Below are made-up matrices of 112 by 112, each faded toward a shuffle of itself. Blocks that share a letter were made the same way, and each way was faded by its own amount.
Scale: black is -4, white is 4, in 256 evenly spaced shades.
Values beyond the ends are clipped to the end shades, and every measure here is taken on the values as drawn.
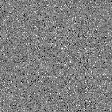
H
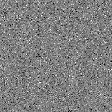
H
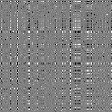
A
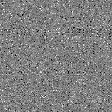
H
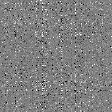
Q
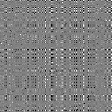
A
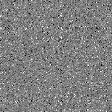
H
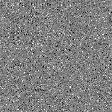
H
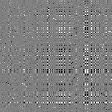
A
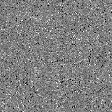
H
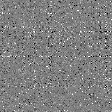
Q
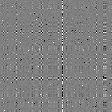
A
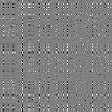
A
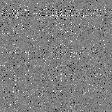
Q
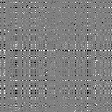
A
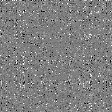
Q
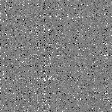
Q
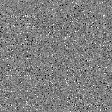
H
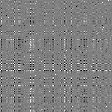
A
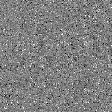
H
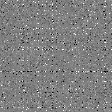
Q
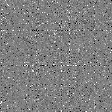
Q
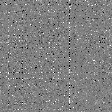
Q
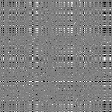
A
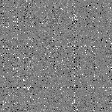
Q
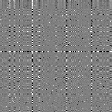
A
